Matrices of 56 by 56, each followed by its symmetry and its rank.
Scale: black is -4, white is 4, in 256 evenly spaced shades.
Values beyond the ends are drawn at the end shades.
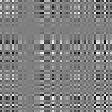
symmetric, rank one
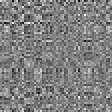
neither, rank five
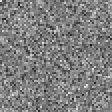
symmetric, full rank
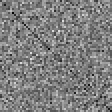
symmetric, full rank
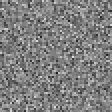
antisymmetric, full rank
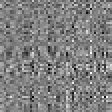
neither, rank five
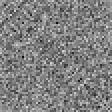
symmetric, full rank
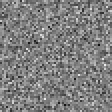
antisymmetric, full rank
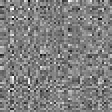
neither, rank five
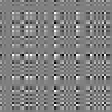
symmetric, rank one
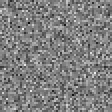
antisymmetric, full rank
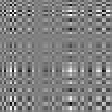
symmetric, rank one
